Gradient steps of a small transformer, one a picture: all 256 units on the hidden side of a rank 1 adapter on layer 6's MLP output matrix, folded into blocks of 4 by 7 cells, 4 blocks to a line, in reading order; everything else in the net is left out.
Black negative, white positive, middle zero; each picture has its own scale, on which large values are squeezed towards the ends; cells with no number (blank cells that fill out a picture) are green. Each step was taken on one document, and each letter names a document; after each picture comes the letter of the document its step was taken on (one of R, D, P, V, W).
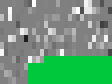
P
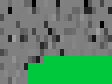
P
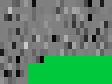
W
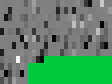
W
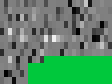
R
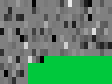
R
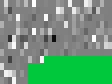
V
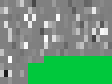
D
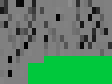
D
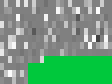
V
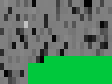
R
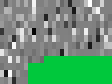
V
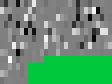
D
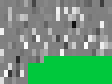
W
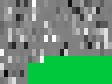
R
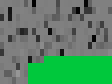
P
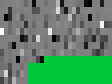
W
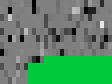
P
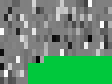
W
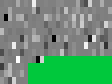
W
